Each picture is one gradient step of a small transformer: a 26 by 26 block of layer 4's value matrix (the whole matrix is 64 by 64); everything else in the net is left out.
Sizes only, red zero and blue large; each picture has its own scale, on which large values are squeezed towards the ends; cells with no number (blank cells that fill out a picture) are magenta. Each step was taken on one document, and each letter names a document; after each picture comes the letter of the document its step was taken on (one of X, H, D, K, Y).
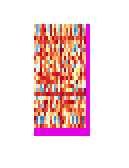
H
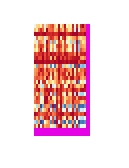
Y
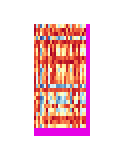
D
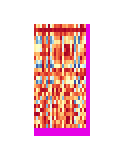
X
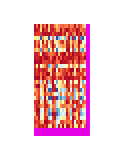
D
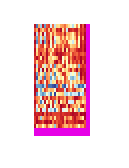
Y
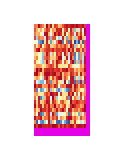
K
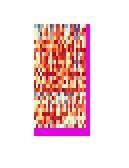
K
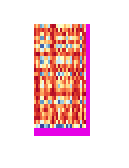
D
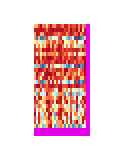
Y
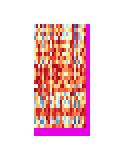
K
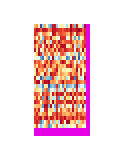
Y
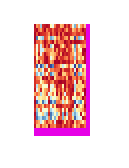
X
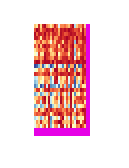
K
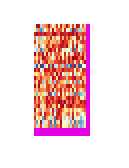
Y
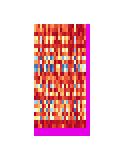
X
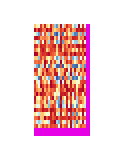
H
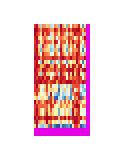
D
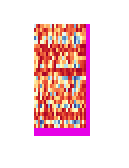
K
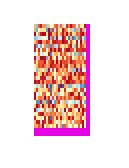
X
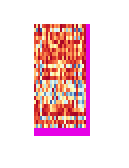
Y
